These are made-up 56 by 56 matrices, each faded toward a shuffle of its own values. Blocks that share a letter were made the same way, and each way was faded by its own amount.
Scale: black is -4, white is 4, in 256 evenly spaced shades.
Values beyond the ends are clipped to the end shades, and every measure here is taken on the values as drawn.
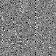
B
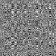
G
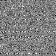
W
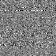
W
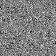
W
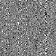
B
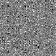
B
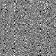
B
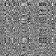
G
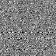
W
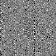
B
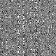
B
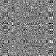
G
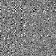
B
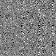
B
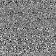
W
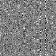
B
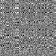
G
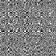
G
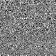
W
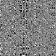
B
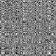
G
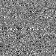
W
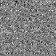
W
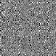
B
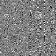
B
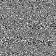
W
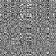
G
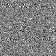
W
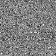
W
